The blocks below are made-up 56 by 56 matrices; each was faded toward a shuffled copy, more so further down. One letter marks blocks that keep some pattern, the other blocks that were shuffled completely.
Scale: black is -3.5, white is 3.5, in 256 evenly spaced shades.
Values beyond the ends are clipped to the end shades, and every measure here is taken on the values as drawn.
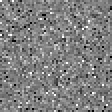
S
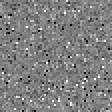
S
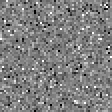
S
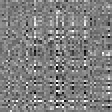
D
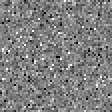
S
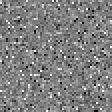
S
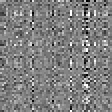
D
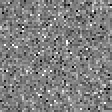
S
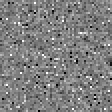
S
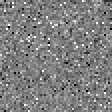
S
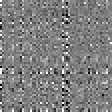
D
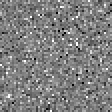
S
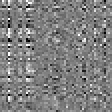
D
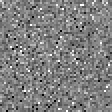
S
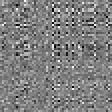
D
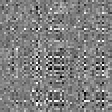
D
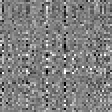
D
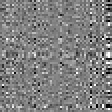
D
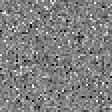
S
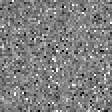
S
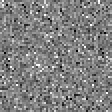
S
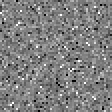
S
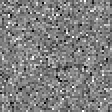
S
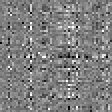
D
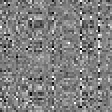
D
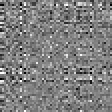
D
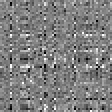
D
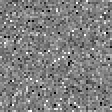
S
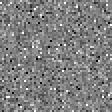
S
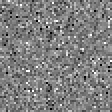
S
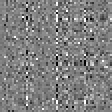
D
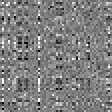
D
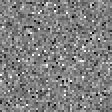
S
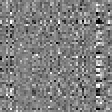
D
